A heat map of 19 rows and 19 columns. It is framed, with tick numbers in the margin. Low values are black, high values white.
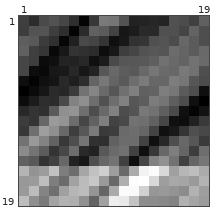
Roughest part: bottom middle. Seam: horizontal, 80% of the way down, the bottom part higher. Calmest part: top right. Grain: diagonal, up to the right.
